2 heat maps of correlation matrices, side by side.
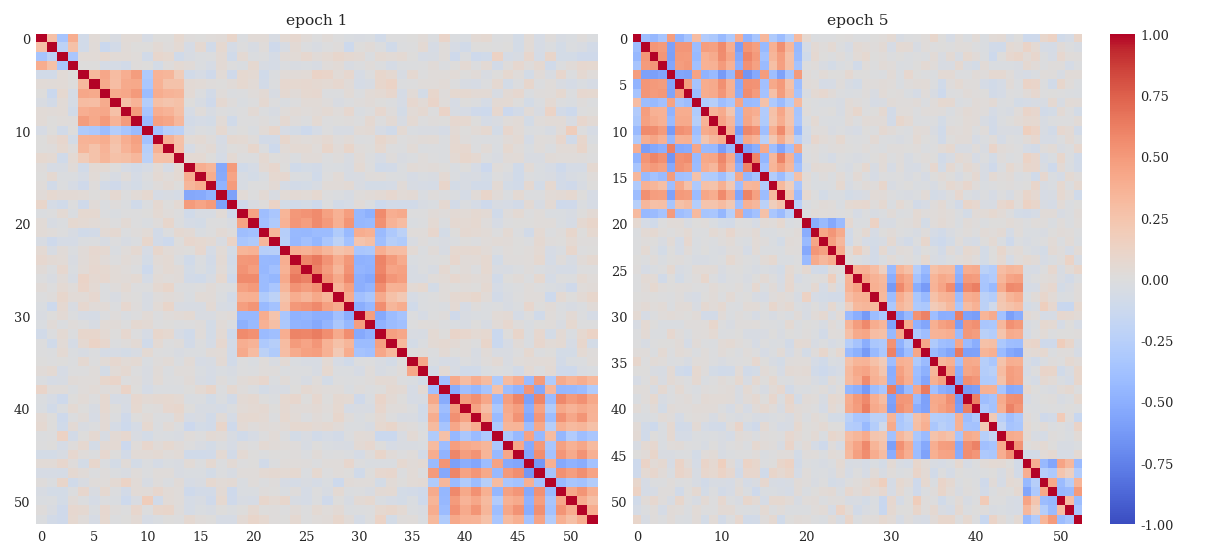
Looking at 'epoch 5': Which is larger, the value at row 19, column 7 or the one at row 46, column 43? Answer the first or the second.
the first
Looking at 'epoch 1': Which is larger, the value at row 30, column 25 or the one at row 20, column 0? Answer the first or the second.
the second
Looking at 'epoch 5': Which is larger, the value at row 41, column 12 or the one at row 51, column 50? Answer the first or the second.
the second
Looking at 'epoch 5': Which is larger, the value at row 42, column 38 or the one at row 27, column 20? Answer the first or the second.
the first
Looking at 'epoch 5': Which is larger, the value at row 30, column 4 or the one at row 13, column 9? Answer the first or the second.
the second
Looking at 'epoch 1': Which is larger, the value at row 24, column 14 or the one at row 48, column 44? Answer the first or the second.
the first
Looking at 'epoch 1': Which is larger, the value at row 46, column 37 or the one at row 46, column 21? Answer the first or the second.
the second
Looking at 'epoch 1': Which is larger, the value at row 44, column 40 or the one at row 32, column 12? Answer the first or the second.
the first
